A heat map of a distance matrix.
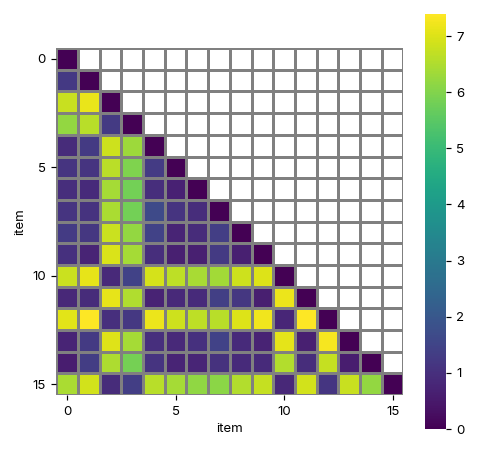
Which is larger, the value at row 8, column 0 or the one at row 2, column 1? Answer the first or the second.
the second
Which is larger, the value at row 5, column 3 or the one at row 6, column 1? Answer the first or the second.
the first
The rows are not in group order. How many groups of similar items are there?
2
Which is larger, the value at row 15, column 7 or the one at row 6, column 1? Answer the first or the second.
the first
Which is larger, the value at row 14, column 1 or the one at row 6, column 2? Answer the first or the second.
the second
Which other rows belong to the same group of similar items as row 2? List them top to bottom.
3, 10, 12, 15
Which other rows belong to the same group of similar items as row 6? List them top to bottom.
0, 1, 4, 5, 7, 8, 9, 11, 13, 14
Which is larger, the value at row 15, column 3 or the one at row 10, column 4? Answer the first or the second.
the second
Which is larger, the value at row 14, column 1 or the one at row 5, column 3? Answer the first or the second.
the second
